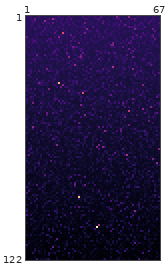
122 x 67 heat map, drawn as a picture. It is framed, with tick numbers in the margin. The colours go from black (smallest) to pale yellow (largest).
Average level on the scale: 10%. Histogram: skewed, a long tail of high values. Slope: up to the top. Odd rows or columns: none. Stripes: none.
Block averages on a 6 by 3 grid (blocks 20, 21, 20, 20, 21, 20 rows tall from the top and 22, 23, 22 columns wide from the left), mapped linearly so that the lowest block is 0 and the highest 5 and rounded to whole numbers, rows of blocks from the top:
5 5 5
4 4 4
3 3 3
2 2 2
1 1 1
0 0 0
